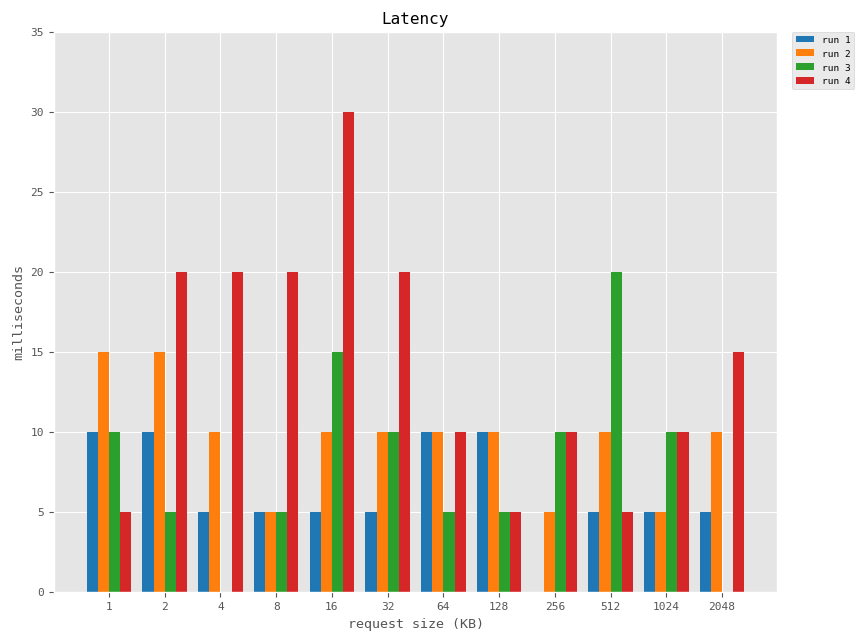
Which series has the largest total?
run 4
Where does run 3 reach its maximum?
512
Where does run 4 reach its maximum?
16
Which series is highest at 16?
run 4
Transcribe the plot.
Title: Latency
x-axis: request size (KB), ticks 1 2 4 8 16 32 64 128 256 512 1024 2048
y-axis: milliseconds, ticks 0 5 10 15 20 25 30 35
Legend: run 1, run 2, run 3, run 4
Values:
run 1: 10 10 5 5 5 5 10 10 0 5 5 5
run 2: 15 15 10 5 10 10 10 10 5 10 5 10
run 3: 10 5 0 5 15 10 5 5 10 20 10 0
run 4: 5 20 20 20 30 20 10 5 10 5 10 15
